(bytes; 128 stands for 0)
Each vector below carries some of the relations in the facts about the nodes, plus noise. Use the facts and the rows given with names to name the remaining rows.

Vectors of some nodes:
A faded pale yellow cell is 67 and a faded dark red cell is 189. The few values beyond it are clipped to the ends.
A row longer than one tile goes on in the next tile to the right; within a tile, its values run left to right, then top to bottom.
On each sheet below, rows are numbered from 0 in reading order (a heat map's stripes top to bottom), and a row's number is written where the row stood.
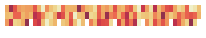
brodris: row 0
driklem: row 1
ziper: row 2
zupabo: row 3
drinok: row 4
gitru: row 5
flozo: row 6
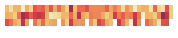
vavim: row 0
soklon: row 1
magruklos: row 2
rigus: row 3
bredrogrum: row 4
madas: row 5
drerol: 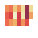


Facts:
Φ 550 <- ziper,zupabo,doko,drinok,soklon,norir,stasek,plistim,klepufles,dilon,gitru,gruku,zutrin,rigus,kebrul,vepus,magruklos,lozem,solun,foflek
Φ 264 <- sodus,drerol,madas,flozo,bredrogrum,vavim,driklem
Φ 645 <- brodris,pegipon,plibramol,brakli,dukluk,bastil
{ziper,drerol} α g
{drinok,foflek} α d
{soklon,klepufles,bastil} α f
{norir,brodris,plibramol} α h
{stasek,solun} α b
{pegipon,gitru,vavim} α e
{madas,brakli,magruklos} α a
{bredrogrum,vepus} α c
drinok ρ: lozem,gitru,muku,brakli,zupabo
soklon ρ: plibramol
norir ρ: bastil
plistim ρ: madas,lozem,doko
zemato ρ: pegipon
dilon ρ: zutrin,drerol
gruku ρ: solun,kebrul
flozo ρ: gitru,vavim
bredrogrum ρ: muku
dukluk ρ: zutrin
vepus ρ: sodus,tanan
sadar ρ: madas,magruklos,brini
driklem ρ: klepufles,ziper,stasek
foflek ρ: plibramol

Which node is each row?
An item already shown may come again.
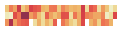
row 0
brakli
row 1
tanan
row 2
sodus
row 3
zemato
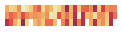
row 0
flozo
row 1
zemato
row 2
dukluk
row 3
plibramol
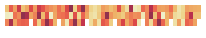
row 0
brakli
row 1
dilon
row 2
zutrin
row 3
muku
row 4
sadar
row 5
dilon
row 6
brini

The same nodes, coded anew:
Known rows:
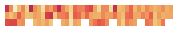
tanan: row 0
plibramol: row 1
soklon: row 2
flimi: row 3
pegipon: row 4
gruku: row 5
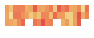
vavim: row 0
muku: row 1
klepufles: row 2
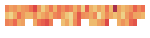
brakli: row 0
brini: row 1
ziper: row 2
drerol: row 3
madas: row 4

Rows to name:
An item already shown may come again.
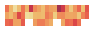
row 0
sodus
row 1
brodris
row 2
sadar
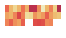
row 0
sodus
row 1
tanan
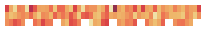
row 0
flimi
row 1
muku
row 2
zemato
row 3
driklem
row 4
bredrogrum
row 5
zutrin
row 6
brodris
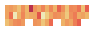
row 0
dukluk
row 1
dilon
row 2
flozo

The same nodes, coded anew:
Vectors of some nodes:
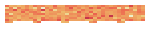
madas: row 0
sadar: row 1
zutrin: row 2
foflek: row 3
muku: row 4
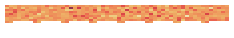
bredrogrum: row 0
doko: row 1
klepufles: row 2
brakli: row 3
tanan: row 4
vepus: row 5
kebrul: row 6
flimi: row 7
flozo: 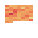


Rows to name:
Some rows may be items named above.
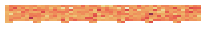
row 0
zutrin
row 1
vavim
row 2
brini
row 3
sodus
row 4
sadar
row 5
zemato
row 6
plibramol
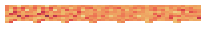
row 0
driklem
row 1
driklem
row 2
dukluk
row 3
brodris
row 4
brodris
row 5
dilon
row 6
drerol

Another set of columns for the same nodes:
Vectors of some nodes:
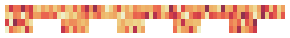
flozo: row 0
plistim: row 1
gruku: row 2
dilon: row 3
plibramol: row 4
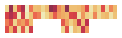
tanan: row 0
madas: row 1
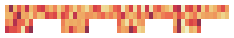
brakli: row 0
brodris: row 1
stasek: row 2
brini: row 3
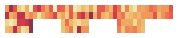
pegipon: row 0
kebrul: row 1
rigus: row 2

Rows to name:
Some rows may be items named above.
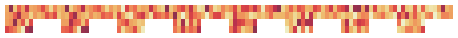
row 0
brakli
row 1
brakli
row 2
dilon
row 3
dukluk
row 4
muku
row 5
zemato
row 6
sadar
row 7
sodus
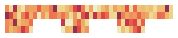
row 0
zutrin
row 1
driklem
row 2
drerol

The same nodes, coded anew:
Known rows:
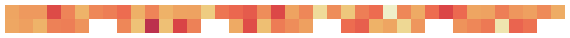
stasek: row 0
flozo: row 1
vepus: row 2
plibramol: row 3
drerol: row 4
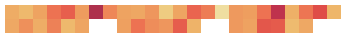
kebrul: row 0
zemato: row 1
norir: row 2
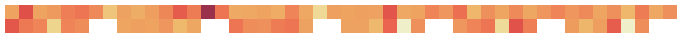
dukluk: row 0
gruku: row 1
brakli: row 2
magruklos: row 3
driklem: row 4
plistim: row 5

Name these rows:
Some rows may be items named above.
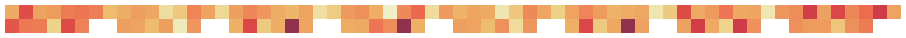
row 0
dukluk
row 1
sadar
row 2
tanan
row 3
muku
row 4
sadar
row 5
tanan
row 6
sodus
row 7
dilon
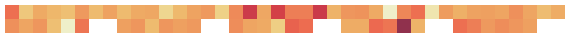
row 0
madas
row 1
brini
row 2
zutrin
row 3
muku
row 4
brodris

